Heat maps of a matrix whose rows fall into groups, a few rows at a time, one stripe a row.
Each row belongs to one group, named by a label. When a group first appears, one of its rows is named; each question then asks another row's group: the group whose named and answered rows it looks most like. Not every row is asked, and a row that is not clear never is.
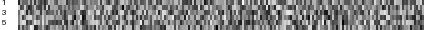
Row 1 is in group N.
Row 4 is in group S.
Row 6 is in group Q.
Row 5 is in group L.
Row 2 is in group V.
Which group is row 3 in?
L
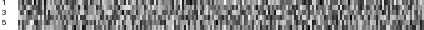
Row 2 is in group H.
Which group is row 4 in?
L
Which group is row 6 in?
S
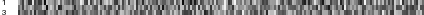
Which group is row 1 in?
V
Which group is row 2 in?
S
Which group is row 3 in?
N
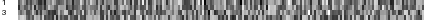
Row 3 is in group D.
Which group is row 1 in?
N
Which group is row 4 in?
L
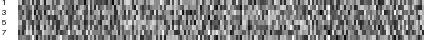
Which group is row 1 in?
H
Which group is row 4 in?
D
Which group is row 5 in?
H
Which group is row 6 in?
H
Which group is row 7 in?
S
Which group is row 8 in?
D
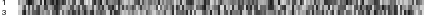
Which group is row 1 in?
L
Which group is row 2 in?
H
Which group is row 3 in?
H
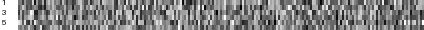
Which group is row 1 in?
V
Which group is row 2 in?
N
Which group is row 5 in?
V
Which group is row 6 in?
Q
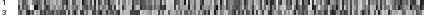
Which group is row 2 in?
Q
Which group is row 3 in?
L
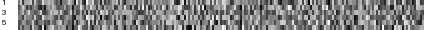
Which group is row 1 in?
S
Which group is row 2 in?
N
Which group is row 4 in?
S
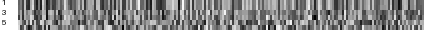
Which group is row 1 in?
D
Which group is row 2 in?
D
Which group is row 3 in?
S
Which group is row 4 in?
S
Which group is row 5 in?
H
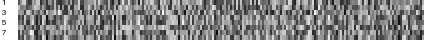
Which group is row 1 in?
L
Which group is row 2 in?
L
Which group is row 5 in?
D
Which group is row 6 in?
H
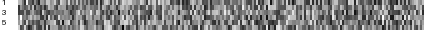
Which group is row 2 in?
N
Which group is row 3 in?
D
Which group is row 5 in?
H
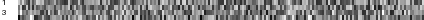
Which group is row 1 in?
L
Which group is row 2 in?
H
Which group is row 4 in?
Q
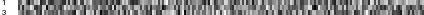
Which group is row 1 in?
L
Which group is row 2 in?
S
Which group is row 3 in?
D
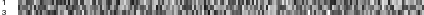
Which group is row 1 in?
L
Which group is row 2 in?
N
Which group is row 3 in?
D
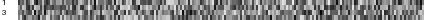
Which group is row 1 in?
Q
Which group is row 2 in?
L
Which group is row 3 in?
V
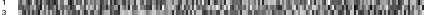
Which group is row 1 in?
D
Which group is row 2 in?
D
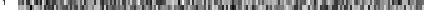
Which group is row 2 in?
L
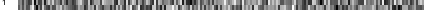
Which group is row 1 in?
V
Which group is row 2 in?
D
